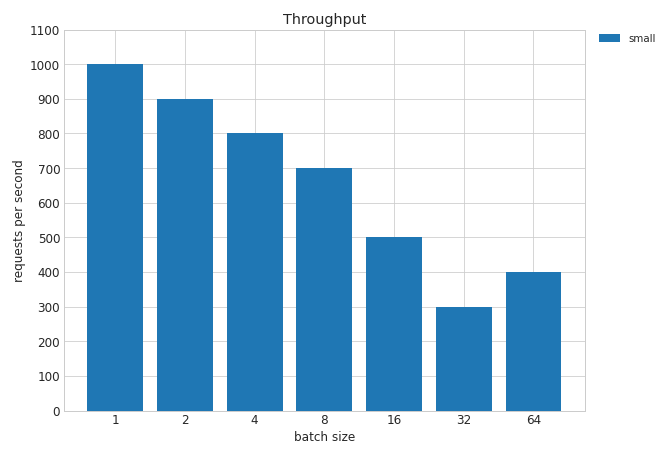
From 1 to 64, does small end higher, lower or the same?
lower
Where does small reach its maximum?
1
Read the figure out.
Title: Throughput
x-axis: batch size, ticks 1 2 4 8 16 32 64
y-axis: requests per second, ticks 0 100 200 300 400 500 600 700 800 900 1000 1100
Legend: small
Values:
small: 1000 900 800 700 500 300 400
